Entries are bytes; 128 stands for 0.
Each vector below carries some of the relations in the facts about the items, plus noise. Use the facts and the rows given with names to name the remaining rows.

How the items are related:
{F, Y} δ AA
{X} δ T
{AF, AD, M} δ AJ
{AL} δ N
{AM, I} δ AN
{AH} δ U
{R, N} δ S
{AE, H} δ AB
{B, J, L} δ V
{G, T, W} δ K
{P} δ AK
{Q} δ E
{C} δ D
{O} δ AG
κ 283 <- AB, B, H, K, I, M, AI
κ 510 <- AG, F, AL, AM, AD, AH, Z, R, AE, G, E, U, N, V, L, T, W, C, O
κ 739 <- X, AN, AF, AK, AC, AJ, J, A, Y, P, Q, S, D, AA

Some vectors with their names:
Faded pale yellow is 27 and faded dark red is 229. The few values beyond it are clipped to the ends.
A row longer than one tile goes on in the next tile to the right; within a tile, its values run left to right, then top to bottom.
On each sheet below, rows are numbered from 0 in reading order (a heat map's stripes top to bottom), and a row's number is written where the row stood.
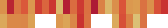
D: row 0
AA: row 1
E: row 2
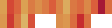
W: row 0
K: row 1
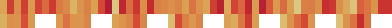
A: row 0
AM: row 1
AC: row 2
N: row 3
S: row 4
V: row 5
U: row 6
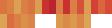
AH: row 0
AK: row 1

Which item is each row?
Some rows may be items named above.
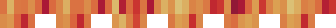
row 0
K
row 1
K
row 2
AA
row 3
I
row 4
X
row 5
I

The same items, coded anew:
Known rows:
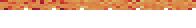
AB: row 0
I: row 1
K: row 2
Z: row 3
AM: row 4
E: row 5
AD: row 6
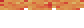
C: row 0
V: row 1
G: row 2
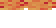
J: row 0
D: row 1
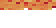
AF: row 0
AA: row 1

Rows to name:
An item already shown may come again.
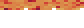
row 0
K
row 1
M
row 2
J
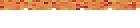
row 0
X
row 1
AJ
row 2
R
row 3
J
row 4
V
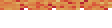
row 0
R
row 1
F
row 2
AN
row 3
AE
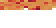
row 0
Y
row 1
M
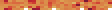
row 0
AI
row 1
B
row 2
L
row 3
H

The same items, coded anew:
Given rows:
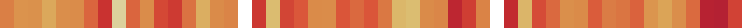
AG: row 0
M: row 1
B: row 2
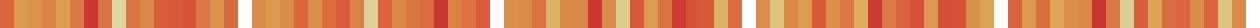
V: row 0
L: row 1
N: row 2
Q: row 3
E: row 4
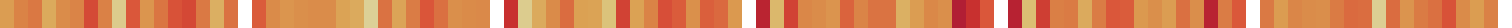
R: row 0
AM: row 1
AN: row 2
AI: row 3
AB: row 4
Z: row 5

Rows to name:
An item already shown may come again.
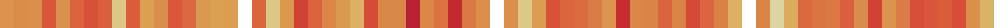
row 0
AD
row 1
AA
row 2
AF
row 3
AJ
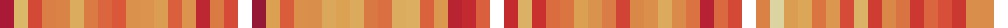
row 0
AB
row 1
I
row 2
H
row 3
S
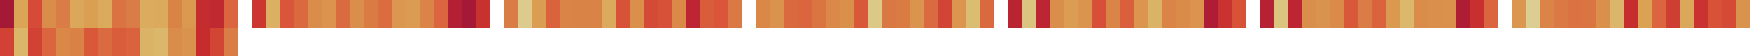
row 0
I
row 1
B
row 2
J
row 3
AE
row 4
K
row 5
K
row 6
X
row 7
M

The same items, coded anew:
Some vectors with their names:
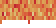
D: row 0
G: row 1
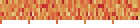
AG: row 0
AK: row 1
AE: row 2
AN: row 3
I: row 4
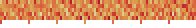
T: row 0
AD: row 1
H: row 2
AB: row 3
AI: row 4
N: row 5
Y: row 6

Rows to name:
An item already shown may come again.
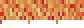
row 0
B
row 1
H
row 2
S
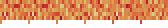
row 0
AJ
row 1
AJ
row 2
K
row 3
M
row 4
X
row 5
V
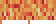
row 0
AF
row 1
H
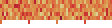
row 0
AA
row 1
V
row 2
K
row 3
F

